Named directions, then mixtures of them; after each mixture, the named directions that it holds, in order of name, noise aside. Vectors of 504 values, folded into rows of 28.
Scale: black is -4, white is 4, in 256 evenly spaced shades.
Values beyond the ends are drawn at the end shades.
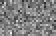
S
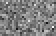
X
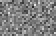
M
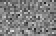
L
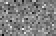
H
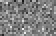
H, M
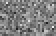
X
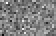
H, X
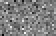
H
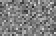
M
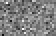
H, X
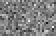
X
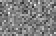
M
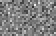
M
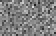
M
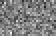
S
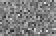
L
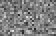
L, S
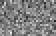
S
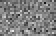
L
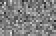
S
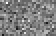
H, X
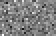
H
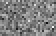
X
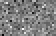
H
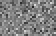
L, M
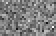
X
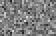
L, S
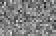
S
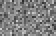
M, S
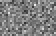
M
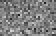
L
